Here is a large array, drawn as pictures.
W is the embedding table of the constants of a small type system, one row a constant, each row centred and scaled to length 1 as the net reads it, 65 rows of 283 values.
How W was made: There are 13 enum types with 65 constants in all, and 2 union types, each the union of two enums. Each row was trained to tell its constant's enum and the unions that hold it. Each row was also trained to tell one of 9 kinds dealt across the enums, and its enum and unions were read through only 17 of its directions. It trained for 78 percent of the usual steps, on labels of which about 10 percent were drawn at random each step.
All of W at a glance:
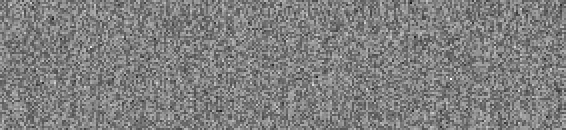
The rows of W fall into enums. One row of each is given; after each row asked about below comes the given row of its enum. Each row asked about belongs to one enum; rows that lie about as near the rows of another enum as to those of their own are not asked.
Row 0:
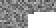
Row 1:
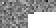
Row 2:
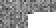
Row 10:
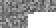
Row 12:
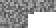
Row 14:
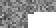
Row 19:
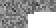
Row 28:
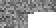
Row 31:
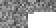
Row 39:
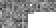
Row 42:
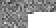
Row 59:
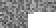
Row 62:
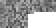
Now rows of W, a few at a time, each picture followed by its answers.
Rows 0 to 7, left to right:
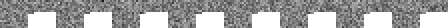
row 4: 14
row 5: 14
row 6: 62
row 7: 2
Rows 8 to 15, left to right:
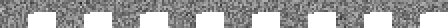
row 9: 10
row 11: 2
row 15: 2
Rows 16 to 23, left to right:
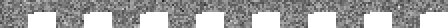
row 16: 28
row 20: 31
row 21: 31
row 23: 39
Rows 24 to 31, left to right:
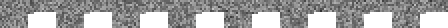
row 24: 10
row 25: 19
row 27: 28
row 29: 19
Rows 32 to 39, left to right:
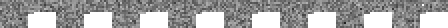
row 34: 31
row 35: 31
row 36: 10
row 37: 14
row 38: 1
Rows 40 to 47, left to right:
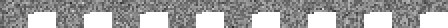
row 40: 1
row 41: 14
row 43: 19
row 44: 28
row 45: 14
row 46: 2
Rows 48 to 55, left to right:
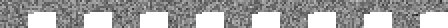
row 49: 2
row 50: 62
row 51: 1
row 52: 12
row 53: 1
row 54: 12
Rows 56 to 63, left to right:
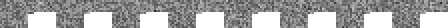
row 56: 28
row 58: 28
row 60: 31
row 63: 59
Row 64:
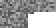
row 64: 12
